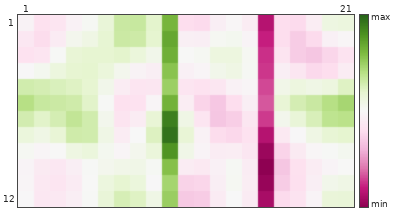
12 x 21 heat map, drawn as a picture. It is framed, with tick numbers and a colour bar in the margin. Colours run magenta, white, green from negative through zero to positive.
The distribution is heavy-tailed on both sides. Columns 10 and 16 stand out from the rest. On average the colour sits 50% of the way up the scale.
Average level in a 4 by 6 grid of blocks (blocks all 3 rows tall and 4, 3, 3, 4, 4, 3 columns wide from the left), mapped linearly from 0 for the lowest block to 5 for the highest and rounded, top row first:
2 4 5 2 0 2
4 3 3 2 2 3
4 3 5 2 1 4
2 3 4 2 0 3
